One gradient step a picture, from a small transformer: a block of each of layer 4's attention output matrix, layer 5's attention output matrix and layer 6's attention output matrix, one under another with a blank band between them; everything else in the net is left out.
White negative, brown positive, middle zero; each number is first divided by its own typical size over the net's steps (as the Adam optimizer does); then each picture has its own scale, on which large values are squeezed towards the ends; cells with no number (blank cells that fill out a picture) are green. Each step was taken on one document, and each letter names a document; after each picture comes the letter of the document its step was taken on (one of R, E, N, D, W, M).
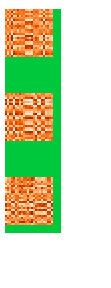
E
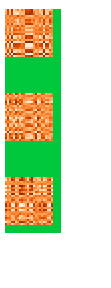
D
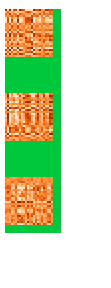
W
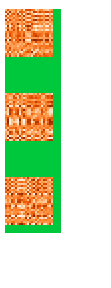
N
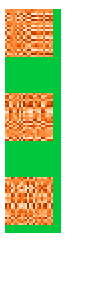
N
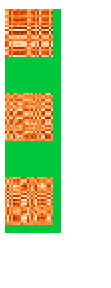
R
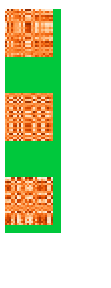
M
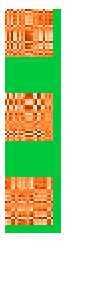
D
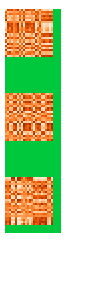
M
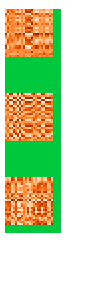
M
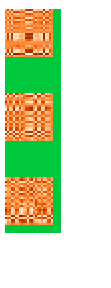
D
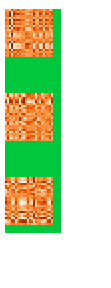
D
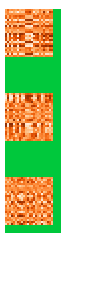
W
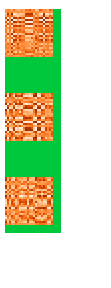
E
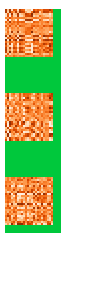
W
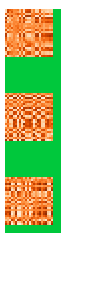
M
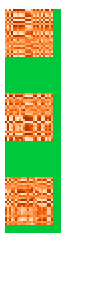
E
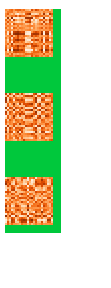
E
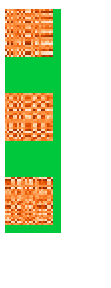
M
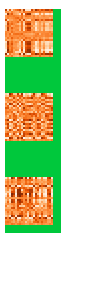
N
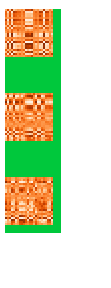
D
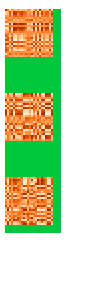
R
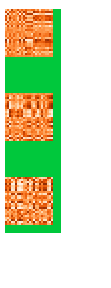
N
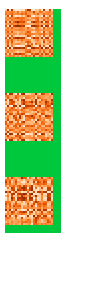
E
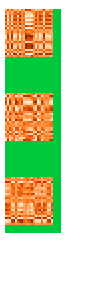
D
